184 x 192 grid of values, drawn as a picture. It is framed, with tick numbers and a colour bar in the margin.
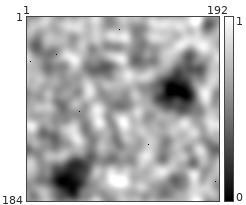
There are six isolated cells, each far lower than the cells round it. The values are skewed, with a long tail toward low values. Neither half mirrors the other. The texture varies smoothly and slowly. Two dips sink into the field.
